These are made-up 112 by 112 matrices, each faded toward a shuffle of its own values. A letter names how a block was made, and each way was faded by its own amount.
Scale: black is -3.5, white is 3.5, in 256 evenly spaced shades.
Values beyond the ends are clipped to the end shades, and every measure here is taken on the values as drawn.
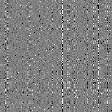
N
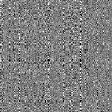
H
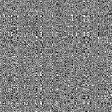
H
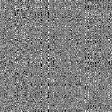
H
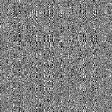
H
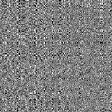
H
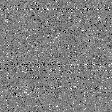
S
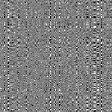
N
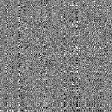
H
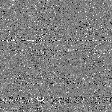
S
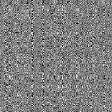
H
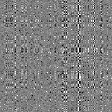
N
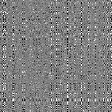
N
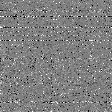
S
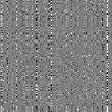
N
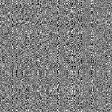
H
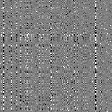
N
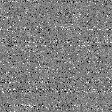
S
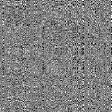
H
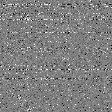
S
